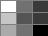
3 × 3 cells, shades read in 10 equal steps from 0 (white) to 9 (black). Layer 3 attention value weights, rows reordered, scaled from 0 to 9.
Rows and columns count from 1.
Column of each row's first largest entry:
3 3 3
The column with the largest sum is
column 3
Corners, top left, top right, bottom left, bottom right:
0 7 3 9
